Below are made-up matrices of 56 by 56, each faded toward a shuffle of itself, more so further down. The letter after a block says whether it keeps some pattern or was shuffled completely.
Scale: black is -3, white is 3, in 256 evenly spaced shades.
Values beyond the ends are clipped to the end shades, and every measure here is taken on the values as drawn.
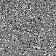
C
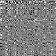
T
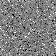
C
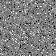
C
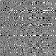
T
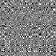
T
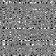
T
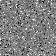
C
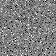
C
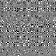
T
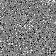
C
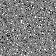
C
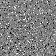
C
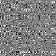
T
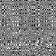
T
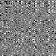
T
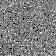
C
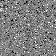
C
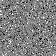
C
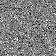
C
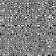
T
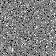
C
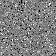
C
